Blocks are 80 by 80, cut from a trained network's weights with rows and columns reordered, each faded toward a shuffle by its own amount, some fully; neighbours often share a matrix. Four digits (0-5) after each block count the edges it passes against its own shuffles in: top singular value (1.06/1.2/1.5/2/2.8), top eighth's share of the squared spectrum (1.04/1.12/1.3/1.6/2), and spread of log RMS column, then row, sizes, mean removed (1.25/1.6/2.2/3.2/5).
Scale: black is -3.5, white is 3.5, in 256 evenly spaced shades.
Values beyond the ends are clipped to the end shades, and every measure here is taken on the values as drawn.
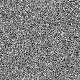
1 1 0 0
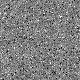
0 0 0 0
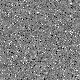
0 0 0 0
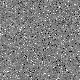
0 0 0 0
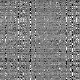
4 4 4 0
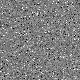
0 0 0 0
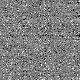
2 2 2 0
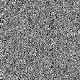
2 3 1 1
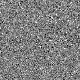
2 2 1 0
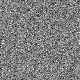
3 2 0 1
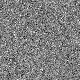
0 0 0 0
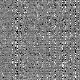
3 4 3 0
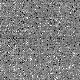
2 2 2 0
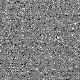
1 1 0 0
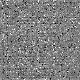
2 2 2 0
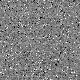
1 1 0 0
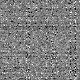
3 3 3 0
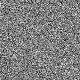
1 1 0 0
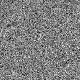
2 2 0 1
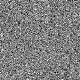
1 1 0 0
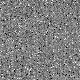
1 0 0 0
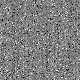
1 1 0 0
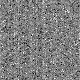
2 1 0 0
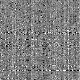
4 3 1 3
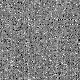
2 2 0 1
